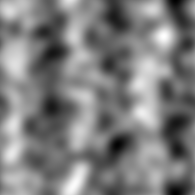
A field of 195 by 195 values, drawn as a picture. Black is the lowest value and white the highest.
No seam splits the table. The values follow a bell shape. Upright stripes repeat 3 times across the table. The texture varies smoothly and slowly.
